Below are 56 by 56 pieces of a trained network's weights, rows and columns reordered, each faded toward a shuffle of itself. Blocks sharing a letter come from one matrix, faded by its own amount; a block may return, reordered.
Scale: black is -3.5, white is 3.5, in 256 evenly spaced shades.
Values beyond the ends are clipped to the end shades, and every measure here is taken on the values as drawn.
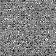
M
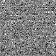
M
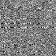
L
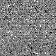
M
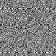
L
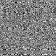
L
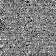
M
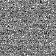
M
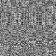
L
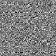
L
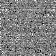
M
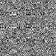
L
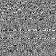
L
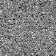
M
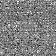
M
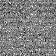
M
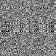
L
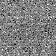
M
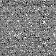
M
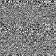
L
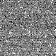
M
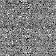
M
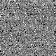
M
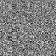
L
